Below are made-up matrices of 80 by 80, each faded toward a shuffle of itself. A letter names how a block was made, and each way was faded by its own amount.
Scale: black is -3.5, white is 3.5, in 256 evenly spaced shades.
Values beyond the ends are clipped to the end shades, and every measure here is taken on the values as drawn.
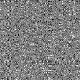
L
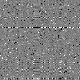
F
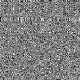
L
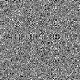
L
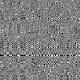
F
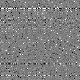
F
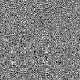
L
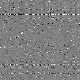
F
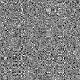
L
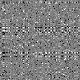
F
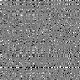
F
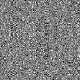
L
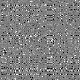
F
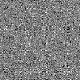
L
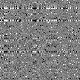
F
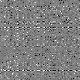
F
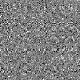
L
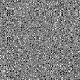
L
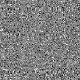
L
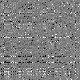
F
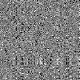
L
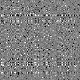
F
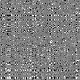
F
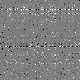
F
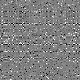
F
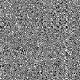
L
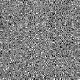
L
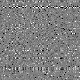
F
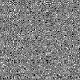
L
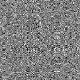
L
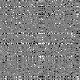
F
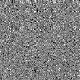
L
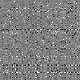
F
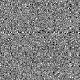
L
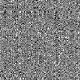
L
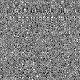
L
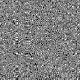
L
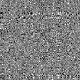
L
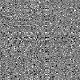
L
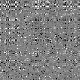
F
